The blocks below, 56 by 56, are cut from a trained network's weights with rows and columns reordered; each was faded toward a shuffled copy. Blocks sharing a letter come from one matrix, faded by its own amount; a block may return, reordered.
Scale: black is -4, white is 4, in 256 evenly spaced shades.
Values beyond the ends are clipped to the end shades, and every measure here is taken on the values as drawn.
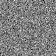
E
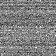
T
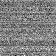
T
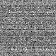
T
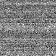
T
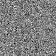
E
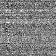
T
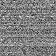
T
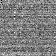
T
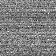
T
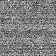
T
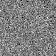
E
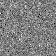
E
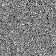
E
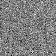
E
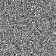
E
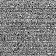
T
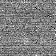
T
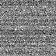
T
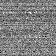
T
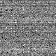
T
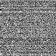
T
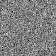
E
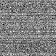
T
